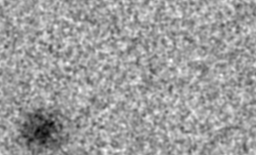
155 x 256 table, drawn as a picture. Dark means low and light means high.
Average level on the scale: 60%. Ninth with the lowest average: bottom left. Grain: blotchy. Dips: one, in the bottom left. Mirror symmetry: none.
